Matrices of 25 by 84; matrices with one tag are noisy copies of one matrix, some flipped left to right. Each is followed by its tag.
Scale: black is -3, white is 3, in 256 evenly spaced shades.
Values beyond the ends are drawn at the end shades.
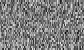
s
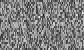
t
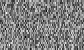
s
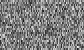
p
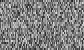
t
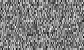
p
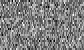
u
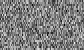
p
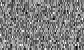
s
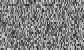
p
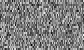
p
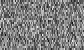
u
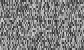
u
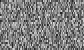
t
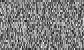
t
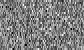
u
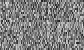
t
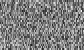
s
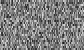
u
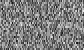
t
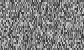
t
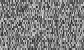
u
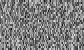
s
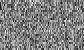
s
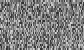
s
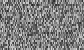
p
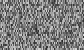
p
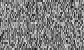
t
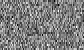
p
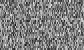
u
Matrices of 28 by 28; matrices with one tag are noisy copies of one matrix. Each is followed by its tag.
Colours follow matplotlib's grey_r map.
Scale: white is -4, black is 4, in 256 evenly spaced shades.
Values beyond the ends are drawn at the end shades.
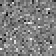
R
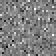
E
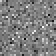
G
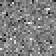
R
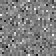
E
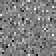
E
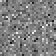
G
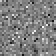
G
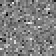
R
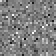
G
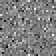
E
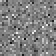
G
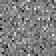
E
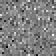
E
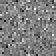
E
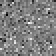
R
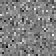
E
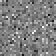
G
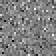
E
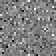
E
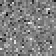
R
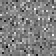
E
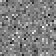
G
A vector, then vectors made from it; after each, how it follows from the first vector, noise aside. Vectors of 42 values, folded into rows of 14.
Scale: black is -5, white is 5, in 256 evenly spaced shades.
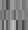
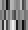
scaled up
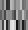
scaled up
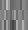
negated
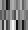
scaled up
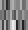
scaled up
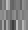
negated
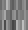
negated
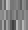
negated
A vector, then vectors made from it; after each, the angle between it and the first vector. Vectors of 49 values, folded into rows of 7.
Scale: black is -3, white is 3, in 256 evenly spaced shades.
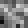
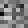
orthogonal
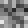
nearly opposite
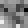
nearly opposite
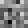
orthogonal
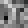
orthogonal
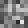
partly aligned
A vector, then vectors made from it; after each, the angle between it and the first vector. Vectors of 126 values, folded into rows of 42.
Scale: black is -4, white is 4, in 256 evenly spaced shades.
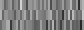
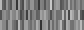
partly opposed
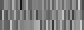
nearly opposite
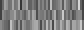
nearly opposite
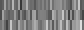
nearly opposite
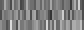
nearly opposite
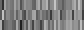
partly opposed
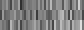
nearly opposite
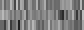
partly aligned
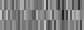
partly aligned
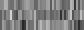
orthogonal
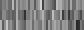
orthogonal
